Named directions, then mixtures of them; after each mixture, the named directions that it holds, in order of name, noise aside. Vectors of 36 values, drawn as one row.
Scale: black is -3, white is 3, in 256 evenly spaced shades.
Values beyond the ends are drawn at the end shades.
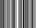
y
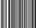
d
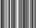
d, y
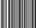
d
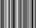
d, y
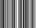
y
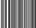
d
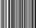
d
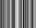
y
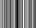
y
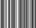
d, y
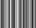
d, y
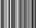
d, y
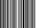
d, y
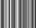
d, y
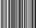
d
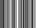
y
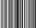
d, y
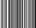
d, y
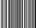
d, y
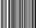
d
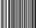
d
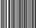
d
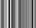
d, y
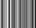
d, y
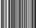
d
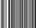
d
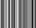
d, y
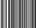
d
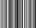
d, y
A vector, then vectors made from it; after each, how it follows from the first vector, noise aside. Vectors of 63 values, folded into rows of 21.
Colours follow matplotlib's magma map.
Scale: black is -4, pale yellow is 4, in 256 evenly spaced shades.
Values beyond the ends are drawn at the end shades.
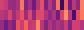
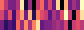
scaled up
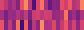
wrapped around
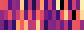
scaled up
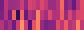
wrapped around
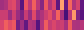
negated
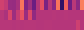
partly zeroed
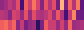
negated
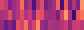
copied
